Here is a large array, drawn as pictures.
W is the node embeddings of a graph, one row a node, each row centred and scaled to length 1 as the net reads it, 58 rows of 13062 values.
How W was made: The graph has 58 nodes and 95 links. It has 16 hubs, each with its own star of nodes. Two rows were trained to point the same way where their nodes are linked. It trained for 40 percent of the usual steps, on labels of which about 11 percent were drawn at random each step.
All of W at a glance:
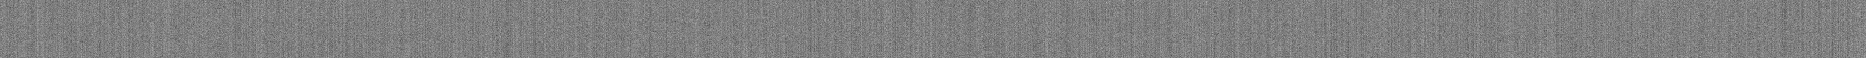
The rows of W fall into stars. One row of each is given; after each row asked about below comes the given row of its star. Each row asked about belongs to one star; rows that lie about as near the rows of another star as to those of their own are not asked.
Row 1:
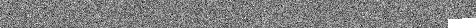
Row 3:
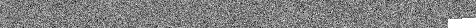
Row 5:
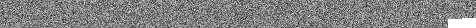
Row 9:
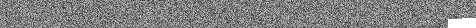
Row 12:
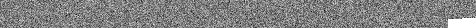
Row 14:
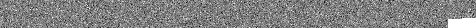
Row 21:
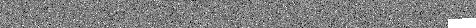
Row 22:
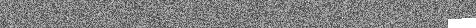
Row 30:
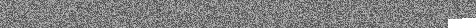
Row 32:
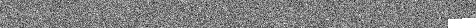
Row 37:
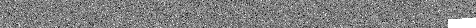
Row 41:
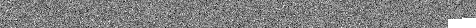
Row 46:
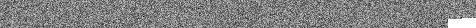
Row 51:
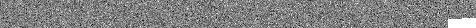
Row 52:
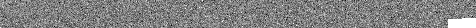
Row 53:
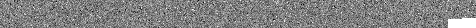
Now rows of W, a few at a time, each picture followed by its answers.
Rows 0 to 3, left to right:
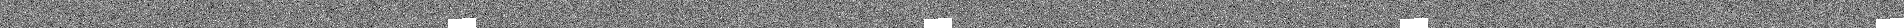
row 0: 12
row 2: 9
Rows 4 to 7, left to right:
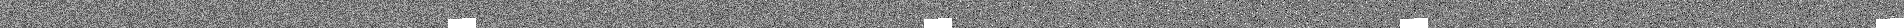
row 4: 1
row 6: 14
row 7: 32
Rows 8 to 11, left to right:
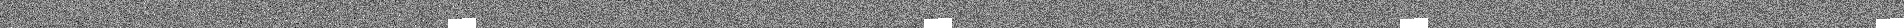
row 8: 46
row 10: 37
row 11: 12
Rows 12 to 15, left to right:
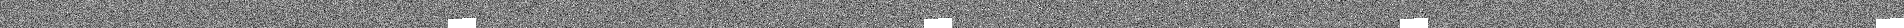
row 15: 5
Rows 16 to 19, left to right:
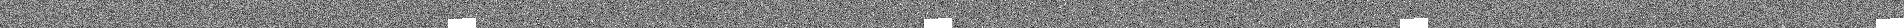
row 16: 41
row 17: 21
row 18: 14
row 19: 12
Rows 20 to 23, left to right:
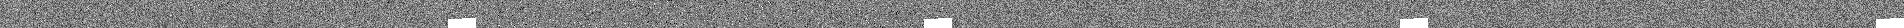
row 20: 51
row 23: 52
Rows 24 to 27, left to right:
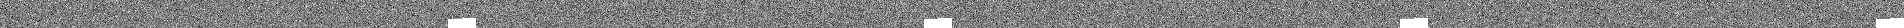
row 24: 9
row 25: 53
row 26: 37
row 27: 21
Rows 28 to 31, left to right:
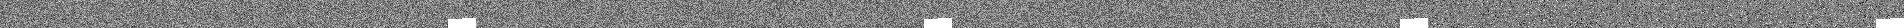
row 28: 5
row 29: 14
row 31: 5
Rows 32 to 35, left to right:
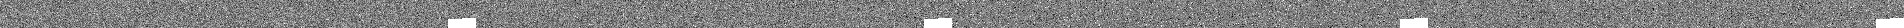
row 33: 3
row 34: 12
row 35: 53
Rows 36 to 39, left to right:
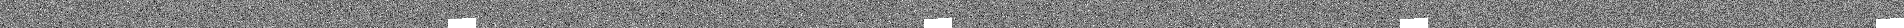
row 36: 30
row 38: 5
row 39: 37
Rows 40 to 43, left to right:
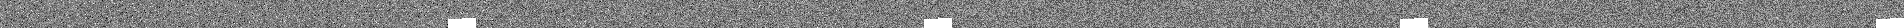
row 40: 30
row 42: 41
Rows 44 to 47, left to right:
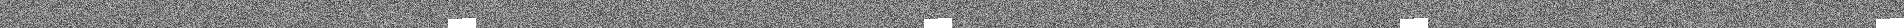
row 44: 3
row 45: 51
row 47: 22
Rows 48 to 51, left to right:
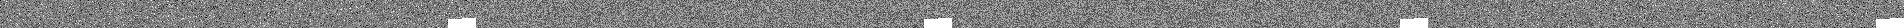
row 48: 22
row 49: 21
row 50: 22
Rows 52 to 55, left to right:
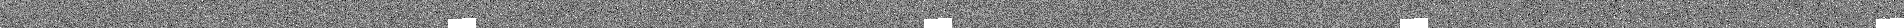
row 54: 32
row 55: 41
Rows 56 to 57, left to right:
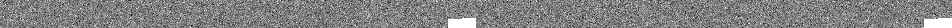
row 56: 32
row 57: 22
